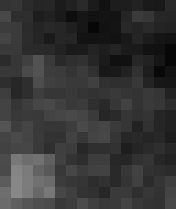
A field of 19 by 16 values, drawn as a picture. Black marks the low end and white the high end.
Histogram: skewed, a long tail of high values. Odd patch: higher, in the bottom left. Grain: blotchy. Average level on the scale: 20%. Slope: up to the bottom left. Roughest part: bottom left. Mirror symmetry: none. Ninth with the highest average: bottom left.
